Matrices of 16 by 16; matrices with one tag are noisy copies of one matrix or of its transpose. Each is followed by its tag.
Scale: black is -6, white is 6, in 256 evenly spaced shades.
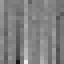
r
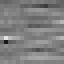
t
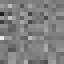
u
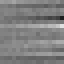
r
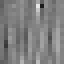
t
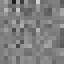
u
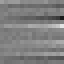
r
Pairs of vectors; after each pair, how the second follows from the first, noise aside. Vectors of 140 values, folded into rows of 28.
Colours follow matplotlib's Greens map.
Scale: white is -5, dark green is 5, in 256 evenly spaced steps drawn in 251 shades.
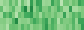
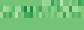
partly zeroed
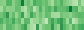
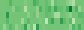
partly zeroed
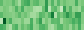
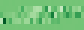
partly zeroed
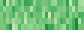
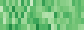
shuffled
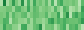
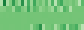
partly zeroed
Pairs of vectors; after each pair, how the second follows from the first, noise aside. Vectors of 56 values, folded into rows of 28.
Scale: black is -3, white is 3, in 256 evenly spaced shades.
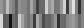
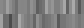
shrunk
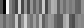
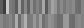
shrunk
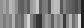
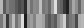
wrapped around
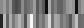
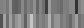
shrunk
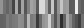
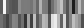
wrapped around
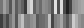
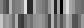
negated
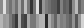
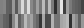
wrapped around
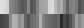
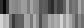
negated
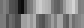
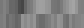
shrunk
